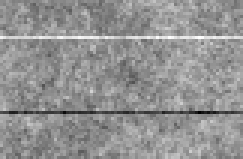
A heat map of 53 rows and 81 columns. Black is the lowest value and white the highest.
Histogram: heavy tails on both sides. Odd lines: rows 13 and 38. Grain: streaks across.
